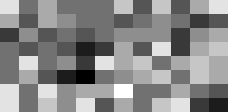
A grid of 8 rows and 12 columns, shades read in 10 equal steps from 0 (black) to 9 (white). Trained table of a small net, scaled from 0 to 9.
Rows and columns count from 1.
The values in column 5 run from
0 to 8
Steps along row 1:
down up down same same up down up down up up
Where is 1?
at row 4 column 5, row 6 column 4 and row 8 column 12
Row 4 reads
4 3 4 3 1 2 6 3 8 2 6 7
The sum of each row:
64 49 49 49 67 53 67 63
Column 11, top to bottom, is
6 2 5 6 7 7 4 2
